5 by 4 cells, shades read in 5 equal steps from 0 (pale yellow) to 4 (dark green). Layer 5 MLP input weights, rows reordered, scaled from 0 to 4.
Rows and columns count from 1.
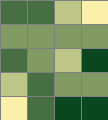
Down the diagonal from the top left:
3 2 1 2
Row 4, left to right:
1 3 2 2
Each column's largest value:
3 3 4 4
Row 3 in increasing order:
1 2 3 4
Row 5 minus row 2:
-2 1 2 2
